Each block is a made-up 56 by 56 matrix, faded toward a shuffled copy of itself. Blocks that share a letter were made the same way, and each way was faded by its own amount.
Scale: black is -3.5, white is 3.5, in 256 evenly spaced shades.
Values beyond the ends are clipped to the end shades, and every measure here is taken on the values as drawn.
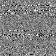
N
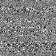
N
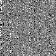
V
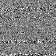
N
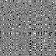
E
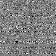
N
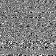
N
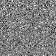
N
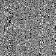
V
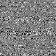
N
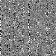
V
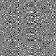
E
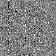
V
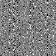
V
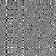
E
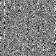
V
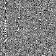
V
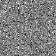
V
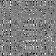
E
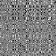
E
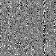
V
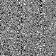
V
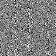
V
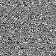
N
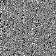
V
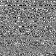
N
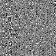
V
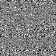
N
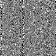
V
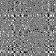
E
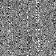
V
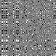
E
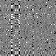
E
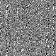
V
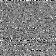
N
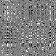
E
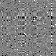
E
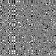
E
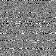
N
